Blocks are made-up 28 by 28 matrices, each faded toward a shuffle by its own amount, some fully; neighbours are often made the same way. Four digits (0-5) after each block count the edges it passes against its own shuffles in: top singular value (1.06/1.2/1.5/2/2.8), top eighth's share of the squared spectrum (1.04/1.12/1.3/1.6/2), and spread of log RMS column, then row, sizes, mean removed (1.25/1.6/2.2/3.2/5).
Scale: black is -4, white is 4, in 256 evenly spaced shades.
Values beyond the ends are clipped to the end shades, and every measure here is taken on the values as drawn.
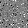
2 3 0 0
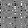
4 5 2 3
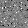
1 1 0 0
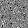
1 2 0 0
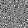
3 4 1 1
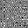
3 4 1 1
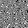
2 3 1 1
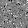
0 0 0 0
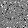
0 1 0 0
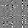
3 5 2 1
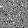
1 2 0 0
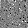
1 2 1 0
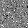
0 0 0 0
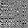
3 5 3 2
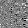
3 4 1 1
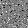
0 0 0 0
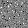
0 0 0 0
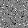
0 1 0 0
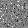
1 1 0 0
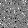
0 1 1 0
